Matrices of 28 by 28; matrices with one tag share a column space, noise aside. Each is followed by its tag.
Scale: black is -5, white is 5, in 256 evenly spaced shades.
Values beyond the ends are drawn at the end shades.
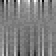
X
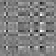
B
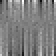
X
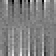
X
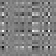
B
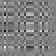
B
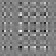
B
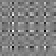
B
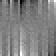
X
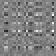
B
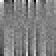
X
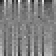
X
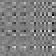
B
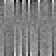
X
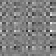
B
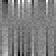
X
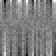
X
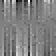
X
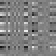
B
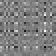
B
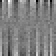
X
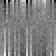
X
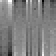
X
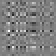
B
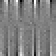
X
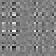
B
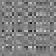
B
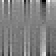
X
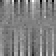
X
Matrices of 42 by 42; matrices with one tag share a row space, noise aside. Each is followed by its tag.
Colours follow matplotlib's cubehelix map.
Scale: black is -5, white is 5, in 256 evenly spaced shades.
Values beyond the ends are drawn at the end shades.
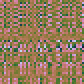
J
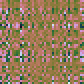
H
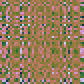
H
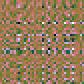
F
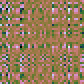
H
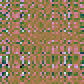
H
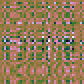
F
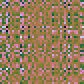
H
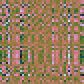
H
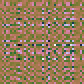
F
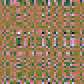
F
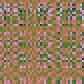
J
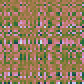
J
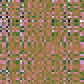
H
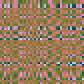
J
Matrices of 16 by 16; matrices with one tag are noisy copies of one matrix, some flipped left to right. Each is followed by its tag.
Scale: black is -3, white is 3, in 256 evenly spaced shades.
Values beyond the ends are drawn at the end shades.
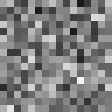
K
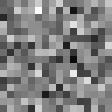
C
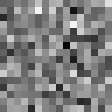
C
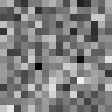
K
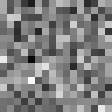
K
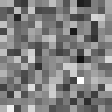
K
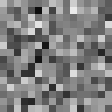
C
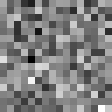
K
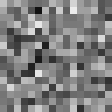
C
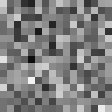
K
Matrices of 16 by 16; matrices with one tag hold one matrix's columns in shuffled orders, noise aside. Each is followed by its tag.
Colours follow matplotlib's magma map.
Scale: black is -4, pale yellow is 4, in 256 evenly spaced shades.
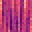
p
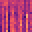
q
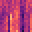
q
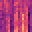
q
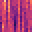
p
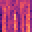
q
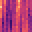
p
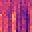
q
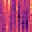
p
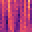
p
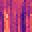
q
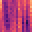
p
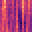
p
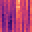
p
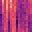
p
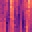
p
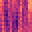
p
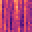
p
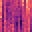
p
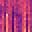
q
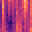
p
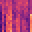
q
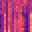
q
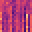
q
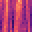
p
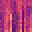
q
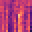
q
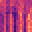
q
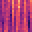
p
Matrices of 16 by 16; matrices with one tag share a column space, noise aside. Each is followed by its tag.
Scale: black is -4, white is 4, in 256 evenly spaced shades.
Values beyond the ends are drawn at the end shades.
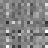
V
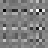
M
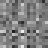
V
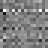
M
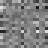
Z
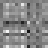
V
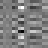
Z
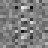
Z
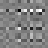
M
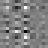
Z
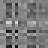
V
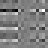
M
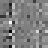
V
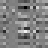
Z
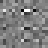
M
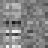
V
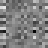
Z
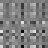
V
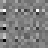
M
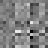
V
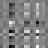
V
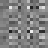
Z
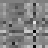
V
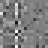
V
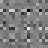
M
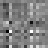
V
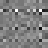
M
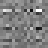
M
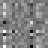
V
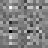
Z
